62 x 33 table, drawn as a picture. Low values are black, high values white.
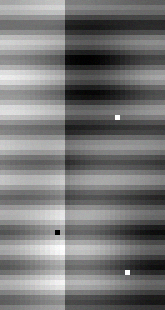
The left part is higher, up to a seam about 40% of the way across. Horizontal stripes repeat 9 times down the table. Three lone cells stand out: two far higher and one far lower than their neighbours.
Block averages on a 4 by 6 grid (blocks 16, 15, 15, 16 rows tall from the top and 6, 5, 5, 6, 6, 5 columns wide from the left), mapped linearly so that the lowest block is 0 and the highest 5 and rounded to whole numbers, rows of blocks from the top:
5 4 2 0 1 2
5 4 2 1 2 2
4 4 3 3 2 1
3 5 4 3 1 0
